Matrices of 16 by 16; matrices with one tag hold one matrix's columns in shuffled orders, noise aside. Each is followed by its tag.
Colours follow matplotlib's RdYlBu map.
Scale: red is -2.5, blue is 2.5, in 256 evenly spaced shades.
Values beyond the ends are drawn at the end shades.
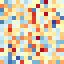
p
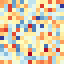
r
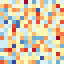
p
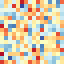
r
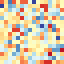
r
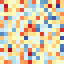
r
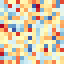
r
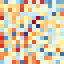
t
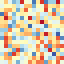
t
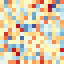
r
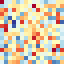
p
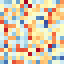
p
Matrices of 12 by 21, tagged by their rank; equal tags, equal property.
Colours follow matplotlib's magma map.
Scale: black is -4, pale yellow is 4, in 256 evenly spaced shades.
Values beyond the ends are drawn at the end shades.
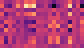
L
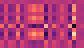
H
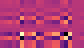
H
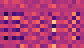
L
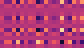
H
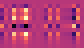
H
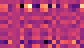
L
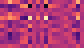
L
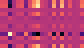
H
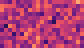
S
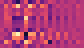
L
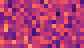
S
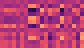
L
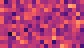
S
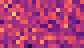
S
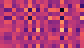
L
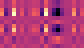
H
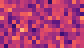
S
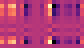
H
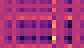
H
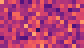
S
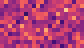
S
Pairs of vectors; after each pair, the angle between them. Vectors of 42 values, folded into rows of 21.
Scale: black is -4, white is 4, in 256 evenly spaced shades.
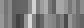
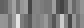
partly opposed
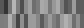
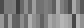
partly aligned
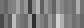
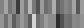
nearly opposite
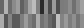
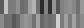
nearly parallel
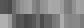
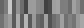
orthogonal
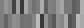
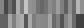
orthogonal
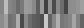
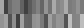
partly opposed
